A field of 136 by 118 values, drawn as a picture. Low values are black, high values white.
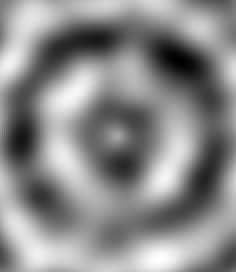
Calmest part: bottom middle. Rings: centred on the centre. Grain: smooth.
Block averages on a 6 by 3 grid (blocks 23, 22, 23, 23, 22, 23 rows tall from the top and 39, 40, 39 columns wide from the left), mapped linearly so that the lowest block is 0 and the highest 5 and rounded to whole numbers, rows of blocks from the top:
4 2 3
3 3 0
3 2 2
3 1 3
2 3 2
5 4 4
